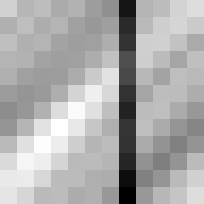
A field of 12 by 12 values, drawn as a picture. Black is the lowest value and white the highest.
Odd lines: column 8. Roughest part: centre. Average level on the scale: 70%.
